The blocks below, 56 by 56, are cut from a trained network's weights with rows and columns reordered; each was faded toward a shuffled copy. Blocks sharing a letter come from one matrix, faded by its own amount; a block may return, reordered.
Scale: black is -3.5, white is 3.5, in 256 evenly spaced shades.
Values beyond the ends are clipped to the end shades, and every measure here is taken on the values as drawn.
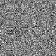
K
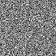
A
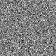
A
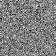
A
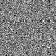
A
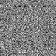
K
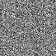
A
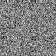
A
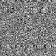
K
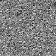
A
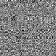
K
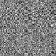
K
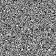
A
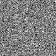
A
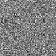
K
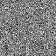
A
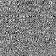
K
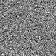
A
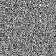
A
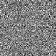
K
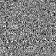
K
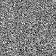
A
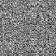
K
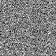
A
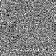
K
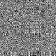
K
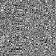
K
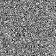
A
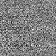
K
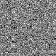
A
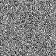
A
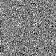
A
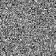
A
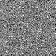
A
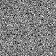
A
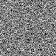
A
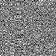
K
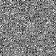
K
